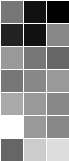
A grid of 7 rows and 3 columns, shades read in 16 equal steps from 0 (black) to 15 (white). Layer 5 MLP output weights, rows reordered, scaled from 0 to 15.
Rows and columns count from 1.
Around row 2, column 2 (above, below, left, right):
1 7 2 8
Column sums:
56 47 52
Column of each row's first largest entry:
1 3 1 3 1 1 3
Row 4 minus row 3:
-2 1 3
